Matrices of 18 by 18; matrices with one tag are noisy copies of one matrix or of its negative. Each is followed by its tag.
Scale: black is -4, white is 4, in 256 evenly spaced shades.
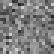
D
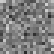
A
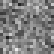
D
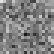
A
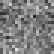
D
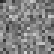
A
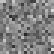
A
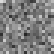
A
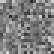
A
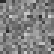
A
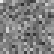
A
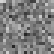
A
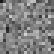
A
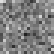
A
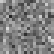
A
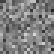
A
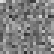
A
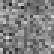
D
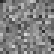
A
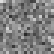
A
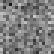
D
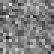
D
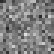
A
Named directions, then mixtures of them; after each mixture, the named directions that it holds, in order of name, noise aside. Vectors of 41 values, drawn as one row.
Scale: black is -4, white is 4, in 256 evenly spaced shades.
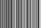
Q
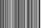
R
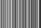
Q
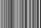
R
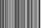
R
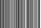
Q, R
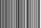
Q, R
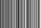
Q, R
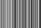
Q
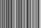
Q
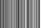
Q, R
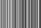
Q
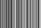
Q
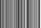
Q, R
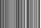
Q, R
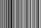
Q, R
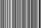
Q, R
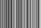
Q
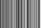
Q, R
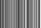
Q, R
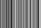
Q, R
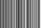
Q, R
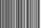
Q, R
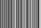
Q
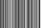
R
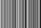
Q, R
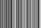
Q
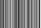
R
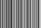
Q
